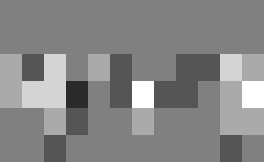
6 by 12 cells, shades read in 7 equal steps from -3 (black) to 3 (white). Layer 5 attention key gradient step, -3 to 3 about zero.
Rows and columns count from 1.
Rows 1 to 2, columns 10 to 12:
0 0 0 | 0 0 0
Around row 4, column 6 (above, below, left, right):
-1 0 0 3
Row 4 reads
1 2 2 -2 0 -1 3 -1 -1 0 1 3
